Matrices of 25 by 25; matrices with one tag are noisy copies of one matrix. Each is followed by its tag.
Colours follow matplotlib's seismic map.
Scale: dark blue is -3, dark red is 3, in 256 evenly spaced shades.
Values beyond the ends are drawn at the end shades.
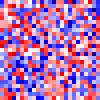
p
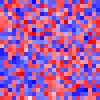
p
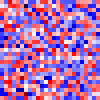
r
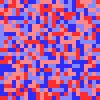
r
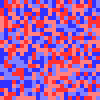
p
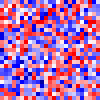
p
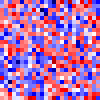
p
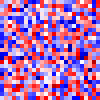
r
